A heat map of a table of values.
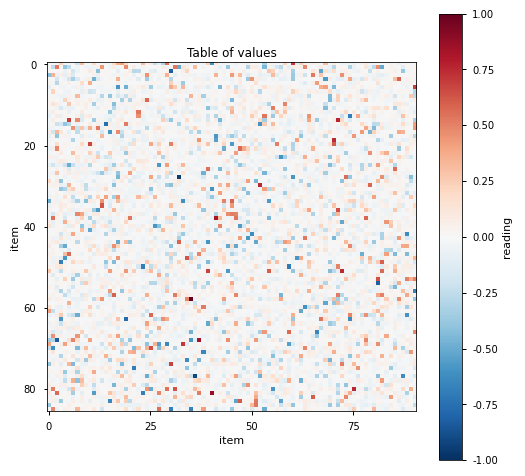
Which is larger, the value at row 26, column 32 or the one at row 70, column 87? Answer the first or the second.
the first
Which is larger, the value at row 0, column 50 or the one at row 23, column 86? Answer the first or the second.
the second
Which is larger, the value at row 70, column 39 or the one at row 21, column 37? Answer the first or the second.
the first
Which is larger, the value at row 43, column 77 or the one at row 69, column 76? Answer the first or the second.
the first
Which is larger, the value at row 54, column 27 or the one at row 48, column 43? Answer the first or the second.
the second
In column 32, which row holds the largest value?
44
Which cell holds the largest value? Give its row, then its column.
58, 35
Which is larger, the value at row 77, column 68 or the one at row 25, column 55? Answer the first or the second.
the second
